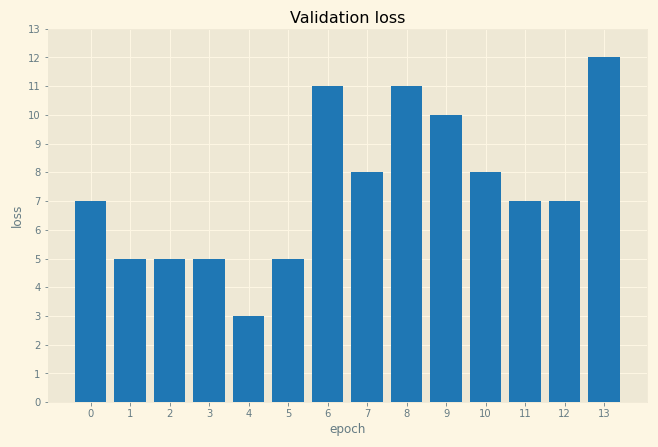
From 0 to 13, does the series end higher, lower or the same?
higher
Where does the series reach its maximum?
13
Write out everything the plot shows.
Title: Validation loss
x-axis: epoch, ticks 0 1 2 3 4 5 6 7 8 9 10 11 12 13
y-axis: loss, ticks 0 1 2 3 4 5 6 7 8 9 10 11 12 13
Values:
7 5 5 5 3 5 11 8 11 10 8 7 7 12
